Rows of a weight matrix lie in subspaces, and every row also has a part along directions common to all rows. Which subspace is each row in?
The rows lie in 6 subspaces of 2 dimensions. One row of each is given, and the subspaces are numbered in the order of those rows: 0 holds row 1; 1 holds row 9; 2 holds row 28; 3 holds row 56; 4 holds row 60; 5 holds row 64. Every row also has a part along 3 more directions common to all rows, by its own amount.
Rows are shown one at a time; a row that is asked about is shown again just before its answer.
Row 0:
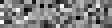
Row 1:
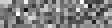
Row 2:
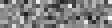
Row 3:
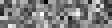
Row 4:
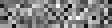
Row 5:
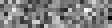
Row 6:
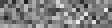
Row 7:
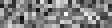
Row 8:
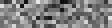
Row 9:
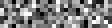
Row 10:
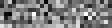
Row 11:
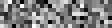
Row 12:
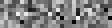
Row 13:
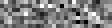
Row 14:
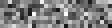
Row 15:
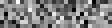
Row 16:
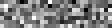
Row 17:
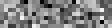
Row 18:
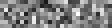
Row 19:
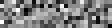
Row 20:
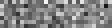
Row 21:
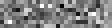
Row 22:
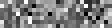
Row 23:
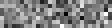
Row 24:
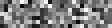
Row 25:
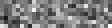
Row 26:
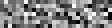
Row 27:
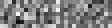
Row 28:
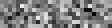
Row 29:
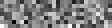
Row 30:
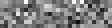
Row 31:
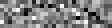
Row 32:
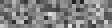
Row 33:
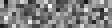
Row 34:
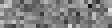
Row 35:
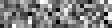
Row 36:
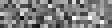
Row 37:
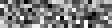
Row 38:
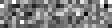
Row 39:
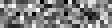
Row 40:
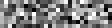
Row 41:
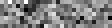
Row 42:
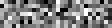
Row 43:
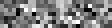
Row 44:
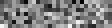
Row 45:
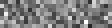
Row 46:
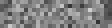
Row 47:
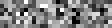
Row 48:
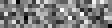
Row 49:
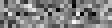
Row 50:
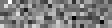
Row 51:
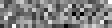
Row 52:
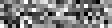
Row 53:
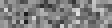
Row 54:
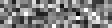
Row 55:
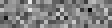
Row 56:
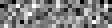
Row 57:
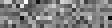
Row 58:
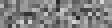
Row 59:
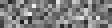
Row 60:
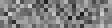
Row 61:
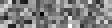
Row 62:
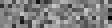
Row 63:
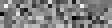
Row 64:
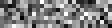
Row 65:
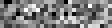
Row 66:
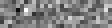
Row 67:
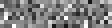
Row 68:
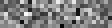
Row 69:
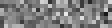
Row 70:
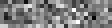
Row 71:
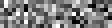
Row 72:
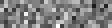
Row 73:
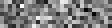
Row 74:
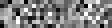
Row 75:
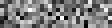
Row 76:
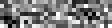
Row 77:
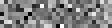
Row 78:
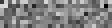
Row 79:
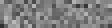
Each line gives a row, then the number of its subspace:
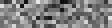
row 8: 2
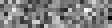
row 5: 2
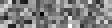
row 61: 1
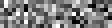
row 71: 3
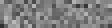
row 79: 0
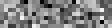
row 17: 5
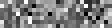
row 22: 0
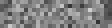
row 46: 1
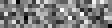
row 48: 4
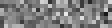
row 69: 5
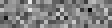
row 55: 4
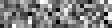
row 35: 5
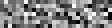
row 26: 5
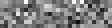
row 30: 0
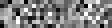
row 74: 0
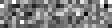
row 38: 3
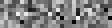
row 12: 4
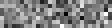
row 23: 5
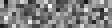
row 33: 2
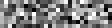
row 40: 3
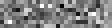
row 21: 1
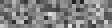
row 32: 0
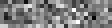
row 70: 5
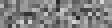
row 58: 0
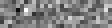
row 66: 1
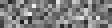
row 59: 0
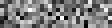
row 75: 4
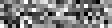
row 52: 0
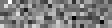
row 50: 3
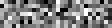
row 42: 0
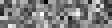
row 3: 1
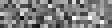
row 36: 3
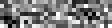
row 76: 0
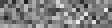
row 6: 5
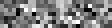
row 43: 2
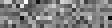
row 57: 2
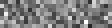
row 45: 4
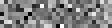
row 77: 1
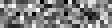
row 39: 5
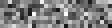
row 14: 5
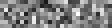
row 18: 3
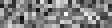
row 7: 5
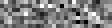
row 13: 1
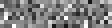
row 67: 4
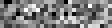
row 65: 5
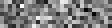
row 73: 2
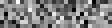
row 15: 4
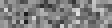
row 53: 3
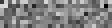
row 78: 3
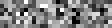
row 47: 3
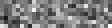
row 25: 0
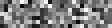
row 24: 2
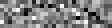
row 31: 1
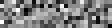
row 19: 1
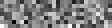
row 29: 0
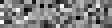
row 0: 1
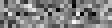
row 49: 4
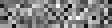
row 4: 4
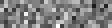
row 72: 3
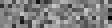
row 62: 2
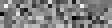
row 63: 3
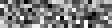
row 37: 4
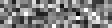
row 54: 1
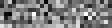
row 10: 5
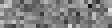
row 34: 1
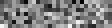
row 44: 0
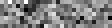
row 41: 2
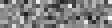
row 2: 2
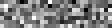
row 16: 2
